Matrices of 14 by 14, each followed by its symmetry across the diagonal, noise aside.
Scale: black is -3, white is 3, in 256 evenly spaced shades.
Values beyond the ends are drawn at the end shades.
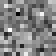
neither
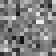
antisymmetric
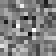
antisymmetric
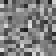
antisymmetric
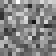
neither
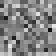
neither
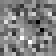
antisymmetric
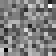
antisymmetric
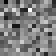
neither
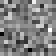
antisymmetric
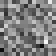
antisymmetric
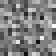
antisymmetric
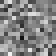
neither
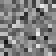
antisymmetric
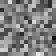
antisymmetric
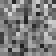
neither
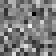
neither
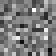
neither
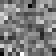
neither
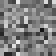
neither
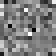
antisymmetric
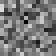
neither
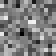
antisymmetric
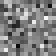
antisymmetric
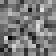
neither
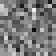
neither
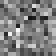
antisymmetric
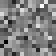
antisymmetric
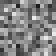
neither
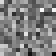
neither
